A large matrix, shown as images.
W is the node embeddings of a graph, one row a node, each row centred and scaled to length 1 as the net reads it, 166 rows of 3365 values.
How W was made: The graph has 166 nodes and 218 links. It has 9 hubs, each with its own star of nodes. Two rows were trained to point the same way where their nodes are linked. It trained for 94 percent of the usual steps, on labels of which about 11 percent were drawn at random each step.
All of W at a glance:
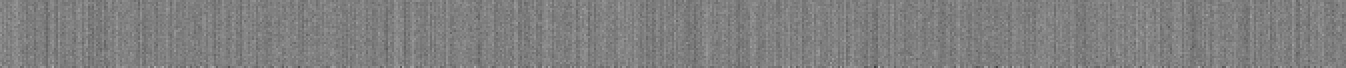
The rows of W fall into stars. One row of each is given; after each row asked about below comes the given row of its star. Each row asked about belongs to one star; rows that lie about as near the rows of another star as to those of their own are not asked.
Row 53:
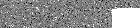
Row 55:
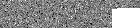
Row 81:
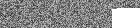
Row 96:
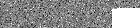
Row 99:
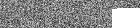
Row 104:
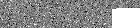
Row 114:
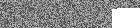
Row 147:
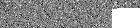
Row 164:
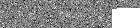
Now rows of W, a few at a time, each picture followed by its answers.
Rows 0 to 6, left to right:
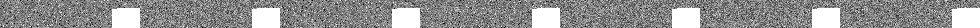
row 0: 114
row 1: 96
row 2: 147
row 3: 53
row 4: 81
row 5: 147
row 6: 114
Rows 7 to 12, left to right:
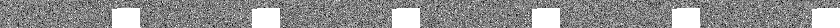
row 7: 55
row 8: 114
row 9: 53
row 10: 99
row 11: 55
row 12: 114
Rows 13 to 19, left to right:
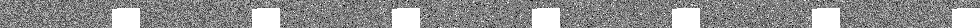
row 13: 104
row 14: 114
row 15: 147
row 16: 147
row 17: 96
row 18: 114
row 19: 99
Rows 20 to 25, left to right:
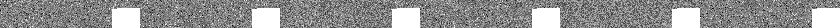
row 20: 55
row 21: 114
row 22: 96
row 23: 81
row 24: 147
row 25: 81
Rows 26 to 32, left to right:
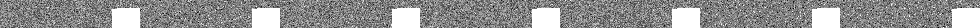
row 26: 81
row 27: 55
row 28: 55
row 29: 164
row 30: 55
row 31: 114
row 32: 96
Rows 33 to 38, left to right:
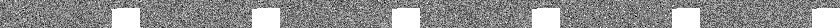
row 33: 96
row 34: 99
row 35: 164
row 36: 164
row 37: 53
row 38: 104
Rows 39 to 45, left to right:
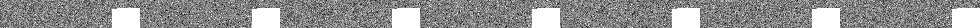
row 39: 55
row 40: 55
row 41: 164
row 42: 55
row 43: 99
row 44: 53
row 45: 96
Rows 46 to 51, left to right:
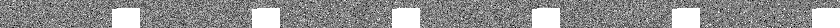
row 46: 104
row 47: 81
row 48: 96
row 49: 164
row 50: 81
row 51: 104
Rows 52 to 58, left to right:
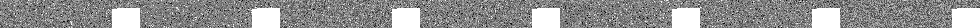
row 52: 99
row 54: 99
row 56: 114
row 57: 53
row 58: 55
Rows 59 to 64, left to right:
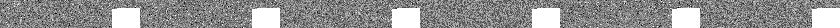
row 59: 81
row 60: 81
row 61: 81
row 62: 99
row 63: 164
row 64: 53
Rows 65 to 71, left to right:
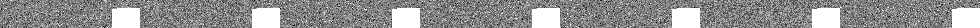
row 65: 55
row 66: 96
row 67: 104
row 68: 53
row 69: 104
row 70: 164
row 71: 53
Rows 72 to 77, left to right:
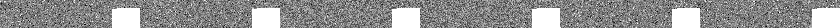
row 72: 81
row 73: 96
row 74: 53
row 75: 53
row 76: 99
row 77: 147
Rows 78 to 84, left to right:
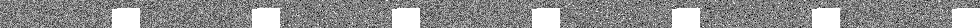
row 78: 99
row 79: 164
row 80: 114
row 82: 53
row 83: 114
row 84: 55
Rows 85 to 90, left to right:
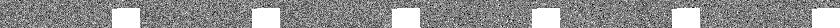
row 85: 55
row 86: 81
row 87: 147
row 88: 104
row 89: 96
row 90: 55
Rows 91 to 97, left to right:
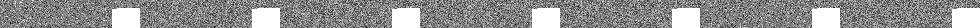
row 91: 96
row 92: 147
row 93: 99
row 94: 99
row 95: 55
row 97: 81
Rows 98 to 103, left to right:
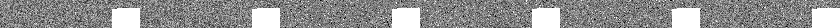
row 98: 99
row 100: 104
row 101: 96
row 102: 53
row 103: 55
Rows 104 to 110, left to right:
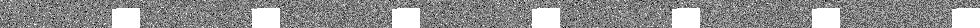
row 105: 96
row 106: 114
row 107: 114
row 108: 164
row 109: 96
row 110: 53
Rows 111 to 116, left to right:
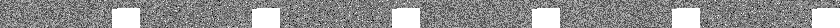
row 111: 55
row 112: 104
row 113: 104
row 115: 96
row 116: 114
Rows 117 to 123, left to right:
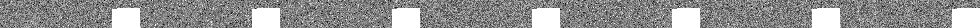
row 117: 147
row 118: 99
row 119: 55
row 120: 99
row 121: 164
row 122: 147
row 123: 147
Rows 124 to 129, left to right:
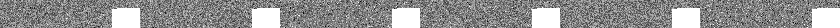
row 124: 164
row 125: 99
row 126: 164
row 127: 147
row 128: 55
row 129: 99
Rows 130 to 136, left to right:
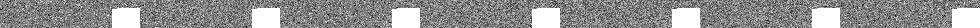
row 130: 164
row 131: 81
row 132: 164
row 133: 81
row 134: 147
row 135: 147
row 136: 164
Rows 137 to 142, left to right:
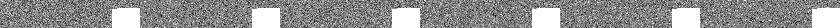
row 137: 99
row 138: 81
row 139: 55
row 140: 96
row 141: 164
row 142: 99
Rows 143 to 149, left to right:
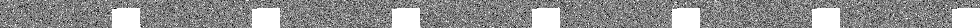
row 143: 99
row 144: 114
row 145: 96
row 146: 104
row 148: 96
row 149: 164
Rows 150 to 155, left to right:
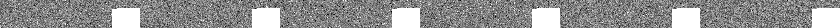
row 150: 81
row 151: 99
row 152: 147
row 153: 53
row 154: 81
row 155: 96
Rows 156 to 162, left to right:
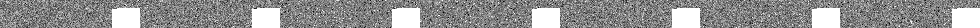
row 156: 164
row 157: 55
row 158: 53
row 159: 164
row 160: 104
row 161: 96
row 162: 99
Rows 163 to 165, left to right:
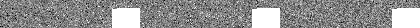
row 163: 81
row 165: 99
